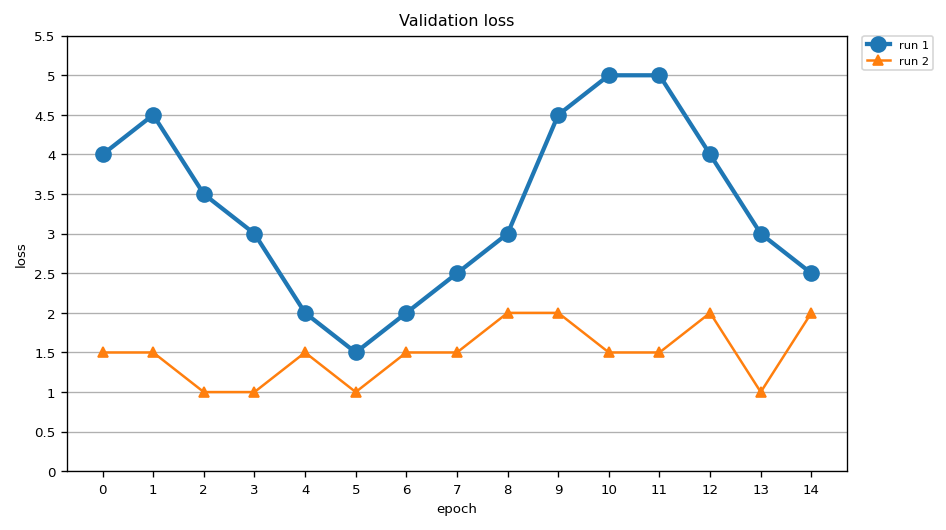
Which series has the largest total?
run 1
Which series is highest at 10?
run 1
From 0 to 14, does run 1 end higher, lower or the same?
lower
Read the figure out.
Title: Validation loss
x-axis: epoch, ticks 0 1 2 3 4 5 6 7 8 9 10 11 12 13 14
y-axis: loss, ticks 0 0.5 1 1.5 2 2.5 3 3.5 4 4.5 5 5.5
Legend: run 1, run 2
Values:
run 1: 4 4.5 3.5 3 2 1.5 2 2.5 3 4.5 5 5 4 3 2.5
run 2: 1.5 1.5 1 1 1.5 1 1.5 1.5 2 2 1.5 1.5 2 1 2
